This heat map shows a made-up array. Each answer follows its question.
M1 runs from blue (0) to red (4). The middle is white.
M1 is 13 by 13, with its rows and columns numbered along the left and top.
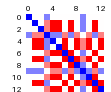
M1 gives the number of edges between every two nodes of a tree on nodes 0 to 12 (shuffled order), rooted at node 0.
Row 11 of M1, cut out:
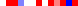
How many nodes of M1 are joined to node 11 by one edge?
1
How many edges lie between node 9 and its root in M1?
1
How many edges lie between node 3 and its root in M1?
1
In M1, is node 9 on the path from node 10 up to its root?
yes
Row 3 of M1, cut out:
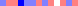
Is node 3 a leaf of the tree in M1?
no
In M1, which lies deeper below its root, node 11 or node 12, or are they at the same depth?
the same depth
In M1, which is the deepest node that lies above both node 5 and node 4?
3
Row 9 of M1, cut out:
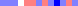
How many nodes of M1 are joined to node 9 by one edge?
7
